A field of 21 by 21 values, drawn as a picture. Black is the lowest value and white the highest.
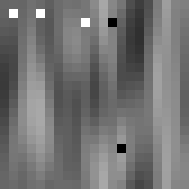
Grain: streaks running down. Lone odd cells: 5, 3 higher and 2 lower than their neighbours. Histogram: heavy tails on both sides.
